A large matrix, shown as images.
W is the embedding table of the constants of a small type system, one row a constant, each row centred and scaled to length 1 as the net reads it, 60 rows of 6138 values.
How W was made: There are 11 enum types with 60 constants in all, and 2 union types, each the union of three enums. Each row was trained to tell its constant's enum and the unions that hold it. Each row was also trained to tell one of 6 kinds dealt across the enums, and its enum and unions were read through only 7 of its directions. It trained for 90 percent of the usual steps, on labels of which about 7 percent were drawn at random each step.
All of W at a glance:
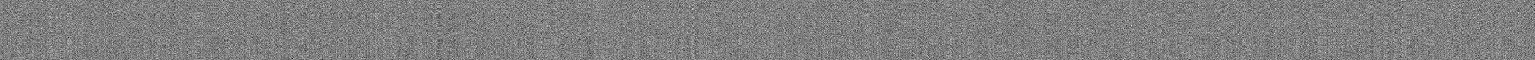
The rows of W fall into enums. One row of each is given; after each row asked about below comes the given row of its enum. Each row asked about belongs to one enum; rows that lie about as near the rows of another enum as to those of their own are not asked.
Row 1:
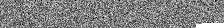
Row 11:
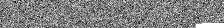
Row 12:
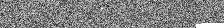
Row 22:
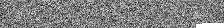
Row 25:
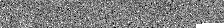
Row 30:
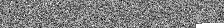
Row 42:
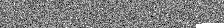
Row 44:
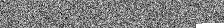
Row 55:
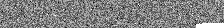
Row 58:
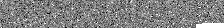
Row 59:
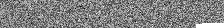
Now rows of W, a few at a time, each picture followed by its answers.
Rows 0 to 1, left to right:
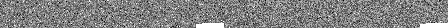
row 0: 30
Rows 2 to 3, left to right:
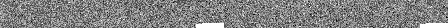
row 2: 59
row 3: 11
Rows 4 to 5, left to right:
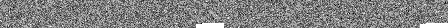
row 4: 55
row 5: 42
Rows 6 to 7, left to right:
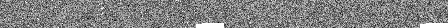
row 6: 12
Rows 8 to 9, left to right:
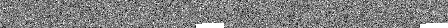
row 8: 25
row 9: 55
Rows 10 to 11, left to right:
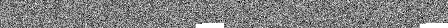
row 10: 59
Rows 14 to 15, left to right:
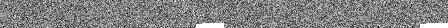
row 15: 22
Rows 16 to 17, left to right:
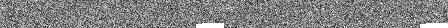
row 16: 44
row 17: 55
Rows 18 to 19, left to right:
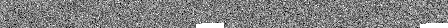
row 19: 42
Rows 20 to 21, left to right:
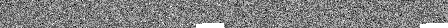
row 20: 22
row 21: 59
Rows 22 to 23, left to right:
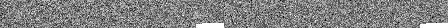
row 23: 59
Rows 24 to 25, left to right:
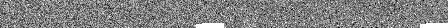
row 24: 30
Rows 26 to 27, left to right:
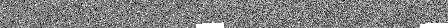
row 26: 25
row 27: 11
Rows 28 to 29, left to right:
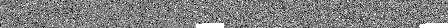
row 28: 1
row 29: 42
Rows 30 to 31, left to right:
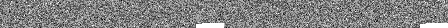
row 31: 30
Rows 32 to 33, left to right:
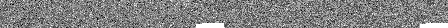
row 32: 22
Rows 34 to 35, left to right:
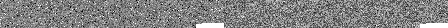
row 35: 1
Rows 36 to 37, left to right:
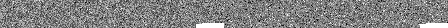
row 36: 44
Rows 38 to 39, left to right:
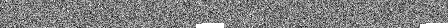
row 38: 42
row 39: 25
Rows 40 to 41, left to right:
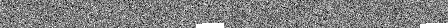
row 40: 25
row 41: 44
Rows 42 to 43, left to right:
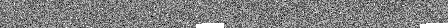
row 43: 25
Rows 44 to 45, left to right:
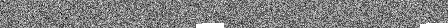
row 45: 22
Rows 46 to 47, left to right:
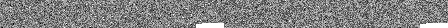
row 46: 30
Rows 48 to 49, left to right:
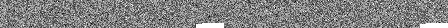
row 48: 44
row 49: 11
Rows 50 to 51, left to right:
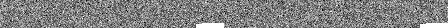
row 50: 44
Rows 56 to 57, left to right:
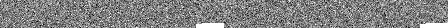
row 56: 55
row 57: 42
